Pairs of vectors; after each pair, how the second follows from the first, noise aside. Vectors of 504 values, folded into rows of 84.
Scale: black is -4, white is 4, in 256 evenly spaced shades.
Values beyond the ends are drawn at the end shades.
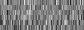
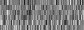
negated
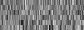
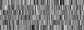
wrapped around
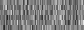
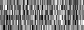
scaled up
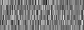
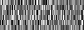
scaled up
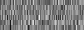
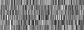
negated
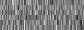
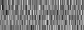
reversed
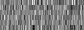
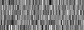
reversed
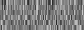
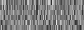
negated
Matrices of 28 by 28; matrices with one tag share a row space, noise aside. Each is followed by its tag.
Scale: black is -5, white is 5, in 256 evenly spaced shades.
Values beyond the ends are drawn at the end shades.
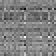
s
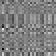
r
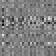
r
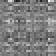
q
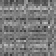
s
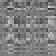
q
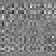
r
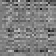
q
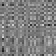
r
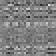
q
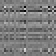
s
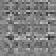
q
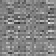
q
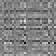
s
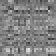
q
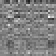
q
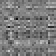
q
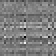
s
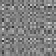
r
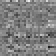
q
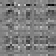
q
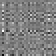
r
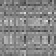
s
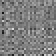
r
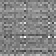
s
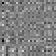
r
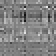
s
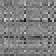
s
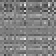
s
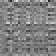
q
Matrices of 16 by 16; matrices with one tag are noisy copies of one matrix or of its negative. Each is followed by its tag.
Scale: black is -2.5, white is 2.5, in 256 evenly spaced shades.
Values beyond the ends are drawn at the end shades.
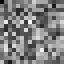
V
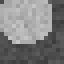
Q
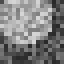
Q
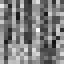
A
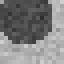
Q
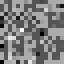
V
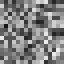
V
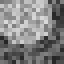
Q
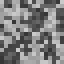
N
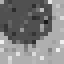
Q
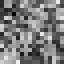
N
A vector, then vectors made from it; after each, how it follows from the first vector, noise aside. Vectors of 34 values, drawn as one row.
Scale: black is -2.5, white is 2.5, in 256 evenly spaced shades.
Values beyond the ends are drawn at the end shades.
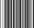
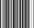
reversed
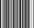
reversed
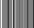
partly zeroed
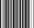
reversed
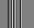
partly zeroed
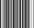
reversed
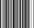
reversed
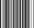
reversed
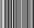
partly zeroed
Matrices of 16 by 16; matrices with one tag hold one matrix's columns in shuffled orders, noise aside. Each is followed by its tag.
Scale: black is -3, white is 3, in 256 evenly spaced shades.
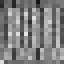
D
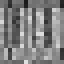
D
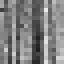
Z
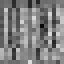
D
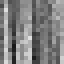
Z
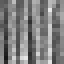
Z
